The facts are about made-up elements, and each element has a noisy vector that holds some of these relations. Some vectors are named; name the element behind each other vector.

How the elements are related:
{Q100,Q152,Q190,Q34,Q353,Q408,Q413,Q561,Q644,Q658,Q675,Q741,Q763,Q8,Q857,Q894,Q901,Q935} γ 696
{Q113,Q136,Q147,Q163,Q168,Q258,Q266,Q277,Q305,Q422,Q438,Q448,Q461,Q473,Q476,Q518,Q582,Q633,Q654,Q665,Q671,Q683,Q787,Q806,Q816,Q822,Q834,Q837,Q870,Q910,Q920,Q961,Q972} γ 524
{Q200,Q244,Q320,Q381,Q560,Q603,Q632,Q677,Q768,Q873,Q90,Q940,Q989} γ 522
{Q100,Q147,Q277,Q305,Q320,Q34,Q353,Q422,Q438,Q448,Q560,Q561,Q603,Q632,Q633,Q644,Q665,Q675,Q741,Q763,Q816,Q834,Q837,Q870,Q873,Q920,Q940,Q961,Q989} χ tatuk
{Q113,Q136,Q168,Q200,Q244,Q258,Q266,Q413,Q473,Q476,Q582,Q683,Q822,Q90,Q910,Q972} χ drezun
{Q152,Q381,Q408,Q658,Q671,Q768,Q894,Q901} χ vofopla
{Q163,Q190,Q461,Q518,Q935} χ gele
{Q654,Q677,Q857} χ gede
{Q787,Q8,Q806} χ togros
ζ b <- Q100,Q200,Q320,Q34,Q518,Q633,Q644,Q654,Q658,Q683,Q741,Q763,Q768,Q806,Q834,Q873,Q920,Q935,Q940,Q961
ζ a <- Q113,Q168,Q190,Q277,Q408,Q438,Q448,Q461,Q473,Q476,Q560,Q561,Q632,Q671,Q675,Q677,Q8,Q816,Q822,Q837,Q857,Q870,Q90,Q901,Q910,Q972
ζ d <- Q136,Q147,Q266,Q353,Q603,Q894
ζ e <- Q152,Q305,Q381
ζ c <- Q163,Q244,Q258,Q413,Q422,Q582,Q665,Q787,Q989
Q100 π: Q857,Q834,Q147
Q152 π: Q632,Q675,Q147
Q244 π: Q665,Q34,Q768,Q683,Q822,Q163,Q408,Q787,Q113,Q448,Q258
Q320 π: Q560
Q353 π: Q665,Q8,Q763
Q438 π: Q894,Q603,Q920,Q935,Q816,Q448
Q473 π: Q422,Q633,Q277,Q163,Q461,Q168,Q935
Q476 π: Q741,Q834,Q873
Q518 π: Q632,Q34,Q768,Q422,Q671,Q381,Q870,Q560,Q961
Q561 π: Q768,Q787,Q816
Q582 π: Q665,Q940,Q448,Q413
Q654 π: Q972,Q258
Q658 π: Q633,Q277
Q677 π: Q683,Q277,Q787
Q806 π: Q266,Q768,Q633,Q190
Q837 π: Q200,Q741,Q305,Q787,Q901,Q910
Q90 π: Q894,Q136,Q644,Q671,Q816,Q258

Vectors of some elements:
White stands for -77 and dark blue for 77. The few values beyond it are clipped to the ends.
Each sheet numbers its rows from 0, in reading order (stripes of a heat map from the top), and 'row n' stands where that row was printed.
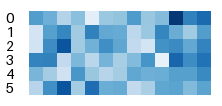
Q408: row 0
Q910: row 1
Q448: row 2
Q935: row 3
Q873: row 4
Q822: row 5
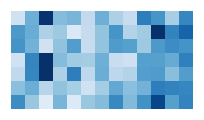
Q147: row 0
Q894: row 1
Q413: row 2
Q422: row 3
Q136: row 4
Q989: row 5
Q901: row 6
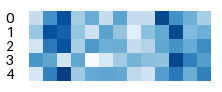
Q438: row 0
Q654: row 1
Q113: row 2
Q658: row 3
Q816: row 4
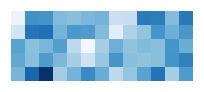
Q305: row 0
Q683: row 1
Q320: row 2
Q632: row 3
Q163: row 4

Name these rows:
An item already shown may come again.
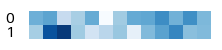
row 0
Q244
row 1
Q518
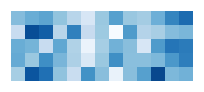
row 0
Q560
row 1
Q806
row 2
Q34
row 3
Q632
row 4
Q654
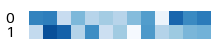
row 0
Q935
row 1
Q806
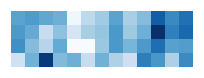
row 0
Q381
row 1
Q408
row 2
Q152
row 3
Q147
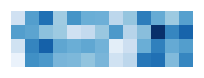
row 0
Q910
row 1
Q894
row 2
Q920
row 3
Q305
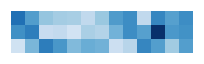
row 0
Q190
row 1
Q677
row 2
Q834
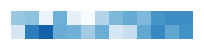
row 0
Q100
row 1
Q920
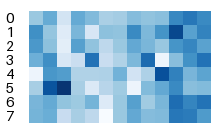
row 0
Q940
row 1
Q901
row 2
Q763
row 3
Q8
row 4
Q837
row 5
Q518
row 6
Q603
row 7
Q561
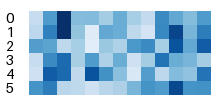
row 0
Q870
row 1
Q671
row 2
Q857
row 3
Q582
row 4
Q787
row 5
Q677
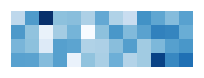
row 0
Q870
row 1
Q353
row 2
Q200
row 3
Q768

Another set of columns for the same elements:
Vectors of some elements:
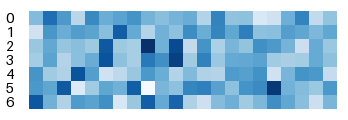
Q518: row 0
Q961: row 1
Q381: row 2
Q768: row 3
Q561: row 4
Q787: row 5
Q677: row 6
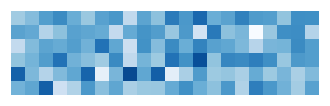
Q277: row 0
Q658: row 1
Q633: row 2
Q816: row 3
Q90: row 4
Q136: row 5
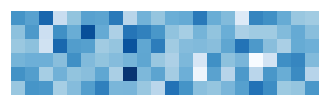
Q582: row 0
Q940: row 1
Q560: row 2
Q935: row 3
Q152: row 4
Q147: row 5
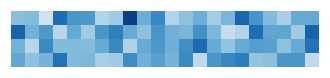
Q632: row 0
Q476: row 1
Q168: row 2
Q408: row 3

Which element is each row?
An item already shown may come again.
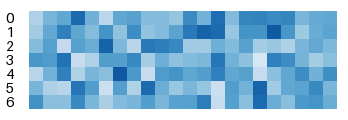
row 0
Q870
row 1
Q671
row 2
Q940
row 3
Q582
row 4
Q683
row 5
Q675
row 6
Q901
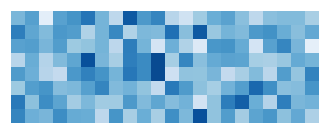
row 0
Q320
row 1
Q837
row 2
Q353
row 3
Q768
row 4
Q200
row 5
Q147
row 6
Q8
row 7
Q438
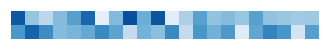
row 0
Q90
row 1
Q654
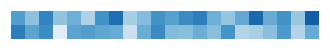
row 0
Q910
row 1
Q806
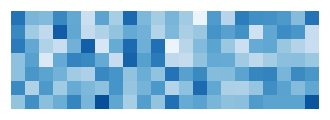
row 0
Q857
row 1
Q561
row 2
Q244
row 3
Q320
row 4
Q305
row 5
Q473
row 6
Q834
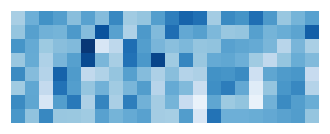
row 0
Q671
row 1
Q834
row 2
Q603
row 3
Q768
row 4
Q561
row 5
Q644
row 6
Q100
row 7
Q413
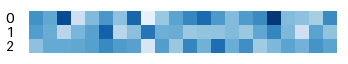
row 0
Q787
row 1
Q989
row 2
Q920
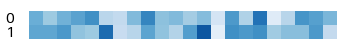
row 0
Q190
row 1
Q894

